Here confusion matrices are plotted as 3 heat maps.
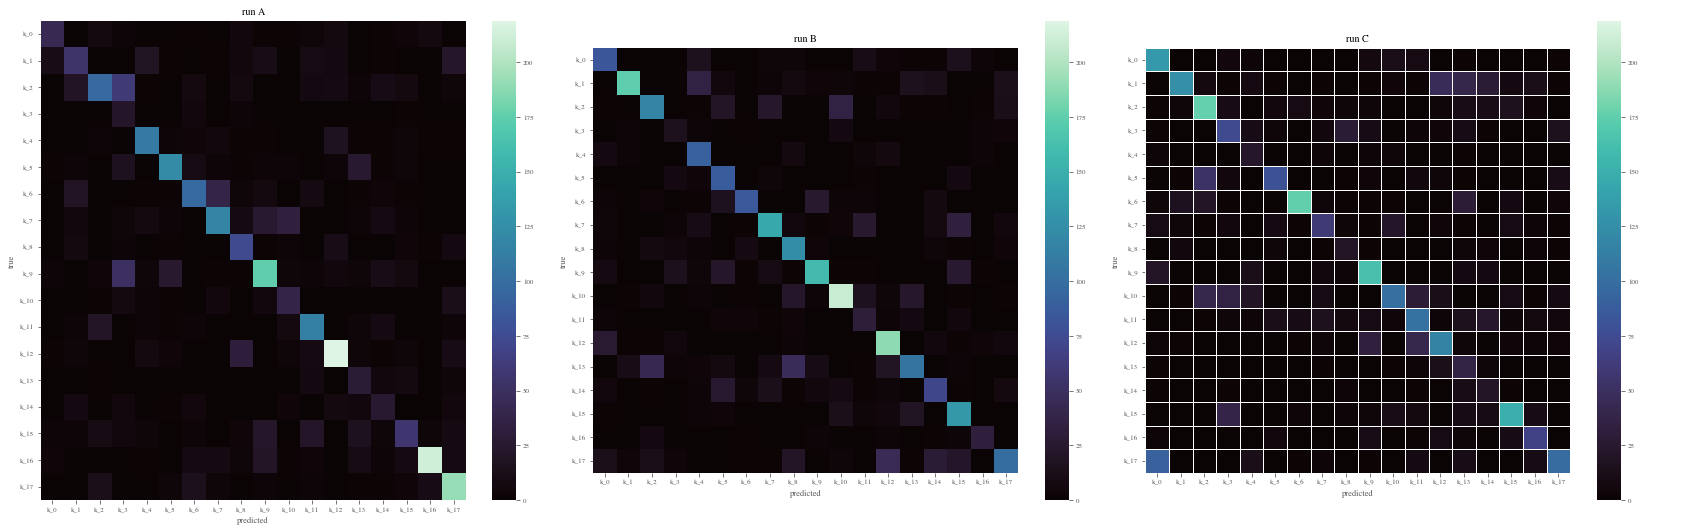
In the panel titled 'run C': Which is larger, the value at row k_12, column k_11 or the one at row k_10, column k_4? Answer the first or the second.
the first
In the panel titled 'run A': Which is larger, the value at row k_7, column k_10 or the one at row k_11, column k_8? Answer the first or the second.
the first
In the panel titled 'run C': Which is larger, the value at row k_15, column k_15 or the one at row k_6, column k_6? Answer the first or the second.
the second
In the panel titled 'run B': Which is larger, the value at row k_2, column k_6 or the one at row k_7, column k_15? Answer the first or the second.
the second
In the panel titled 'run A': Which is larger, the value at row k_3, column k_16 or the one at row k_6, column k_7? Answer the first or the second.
the second
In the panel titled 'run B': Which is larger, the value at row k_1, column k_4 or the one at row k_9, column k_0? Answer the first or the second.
the first
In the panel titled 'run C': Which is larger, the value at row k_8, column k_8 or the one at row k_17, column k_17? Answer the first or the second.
the second
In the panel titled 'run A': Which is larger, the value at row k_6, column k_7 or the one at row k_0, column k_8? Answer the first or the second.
the first
